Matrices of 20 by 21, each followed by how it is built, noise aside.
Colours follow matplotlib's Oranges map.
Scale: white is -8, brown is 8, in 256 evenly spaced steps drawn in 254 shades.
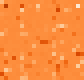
sparse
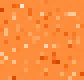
sparse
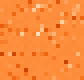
sparse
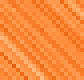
Toeplitz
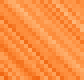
Toeplitz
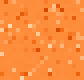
sparse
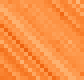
Toeplitz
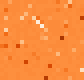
sparse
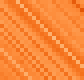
Toeplitz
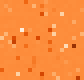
sparse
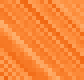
Toeplitz
